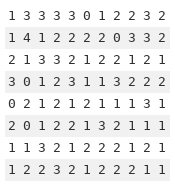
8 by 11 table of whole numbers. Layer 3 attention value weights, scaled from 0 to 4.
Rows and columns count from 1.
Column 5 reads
3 2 2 3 1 2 1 2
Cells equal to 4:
1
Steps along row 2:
up down up same same same down up same down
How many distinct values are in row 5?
4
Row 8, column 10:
1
